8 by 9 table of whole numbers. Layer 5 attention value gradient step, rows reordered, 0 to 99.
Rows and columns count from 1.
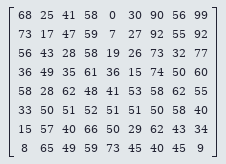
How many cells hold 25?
1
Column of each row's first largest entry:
9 7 9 7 3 8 4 5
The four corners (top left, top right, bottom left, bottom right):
68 99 8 9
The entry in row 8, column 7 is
40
